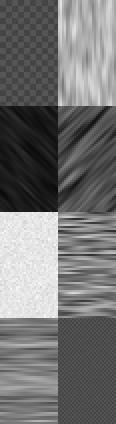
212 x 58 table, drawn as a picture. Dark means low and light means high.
The table splits into 4 rows of 2 panels. Panel 1,1: low, checkered, faint in contrast. Panel 1,2: high, streaked downward. Panel 2,1: very low, slanting down to the right, faint in contrast. Panel 2,2: low, slanting up to the right. Panel 3,1: very high, fine-grained, faint in contrast. Panel 3,2: middling, streaked across, strong in contrast. Panel 4,1: middling, streaked across. Panel 4,2: low, checkered, faint in contrast.
